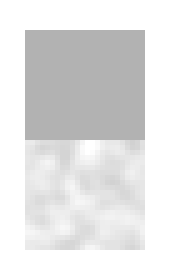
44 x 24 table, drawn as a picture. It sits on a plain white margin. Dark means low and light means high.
The table splits into 2 rows of 1 panel. Panel 1,1: high, flat. Panel 2,1: very high, blotchy, faint in contrast.
